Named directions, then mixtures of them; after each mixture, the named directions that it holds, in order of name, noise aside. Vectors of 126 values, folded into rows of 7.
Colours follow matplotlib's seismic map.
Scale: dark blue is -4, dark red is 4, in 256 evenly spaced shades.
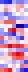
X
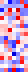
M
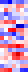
X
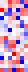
M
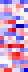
X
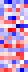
M, X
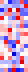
M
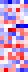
M, X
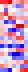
X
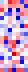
M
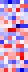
M, X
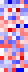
M, X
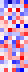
M, X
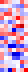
M, X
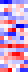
X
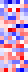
M, X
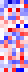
M, X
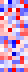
M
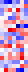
M, X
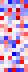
M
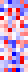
M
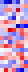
M, X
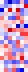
M, X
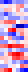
X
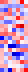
M, X
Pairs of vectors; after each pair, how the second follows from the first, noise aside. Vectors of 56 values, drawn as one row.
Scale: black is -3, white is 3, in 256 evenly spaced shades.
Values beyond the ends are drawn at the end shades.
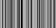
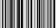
scaled up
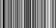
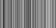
shrunk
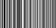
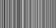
shrunk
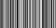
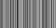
shrunk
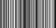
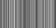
shrunk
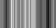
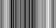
negated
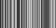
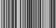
negated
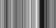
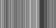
shrunk
